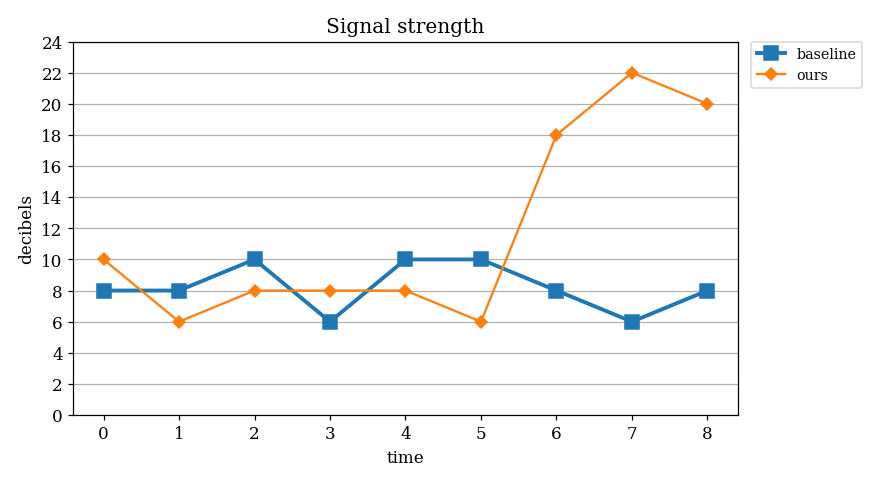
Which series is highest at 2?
baseline
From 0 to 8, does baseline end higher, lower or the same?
the same
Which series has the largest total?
ours
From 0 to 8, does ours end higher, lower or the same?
higher
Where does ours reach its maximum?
7
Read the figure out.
Title: Signal strength
x-axis: time, ticks 0 1 2 3 4 5 6 7 8
y-axis: decibels, ticks 0 2 4 6 8 10 12 14 16 18 20 22 24
Legend: baseline, ours
Values:
baseline: 8 8 10 6 10 10 8 6 8
ours: 10 6 8 8 8 6 18 22 20
